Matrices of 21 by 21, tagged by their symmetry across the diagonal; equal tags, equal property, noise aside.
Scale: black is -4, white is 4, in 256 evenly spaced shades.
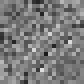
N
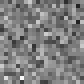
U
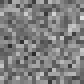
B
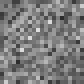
N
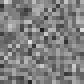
U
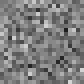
N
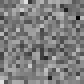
B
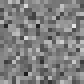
U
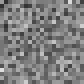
N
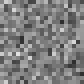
B
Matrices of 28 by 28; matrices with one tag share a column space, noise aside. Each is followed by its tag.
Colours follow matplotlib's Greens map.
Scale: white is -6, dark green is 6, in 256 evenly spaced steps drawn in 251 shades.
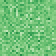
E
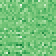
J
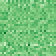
J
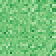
J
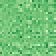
J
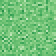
E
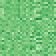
E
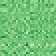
J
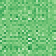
E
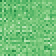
E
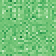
E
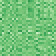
E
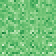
J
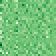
J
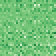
J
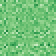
J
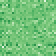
J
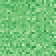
J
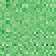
J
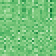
E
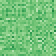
E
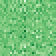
J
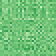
E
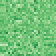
J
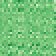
J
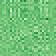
E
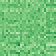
J
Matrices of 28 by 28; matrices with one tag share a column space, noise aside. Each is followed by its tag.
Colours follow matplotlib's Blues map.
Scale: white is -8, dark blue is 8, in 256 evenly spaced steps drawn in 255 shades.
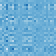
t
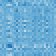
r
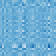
r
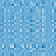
r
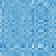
r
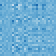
t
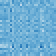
r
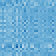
r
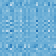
r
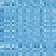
r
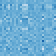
t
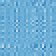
r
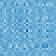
r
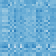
r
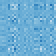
t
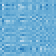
t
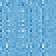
r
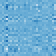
t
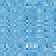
r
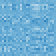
t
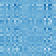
t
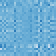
r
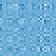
t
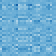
t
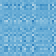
t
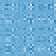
t
